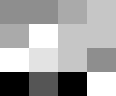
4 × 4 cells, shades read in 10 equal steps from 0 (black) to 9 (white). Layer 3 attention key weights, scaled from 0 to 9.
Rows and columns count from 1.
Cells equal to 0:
2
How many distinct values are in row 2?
3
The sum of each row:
23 29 29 12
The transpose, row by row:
5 6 9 0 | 5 9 8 3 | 6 7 7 0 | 7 7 5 9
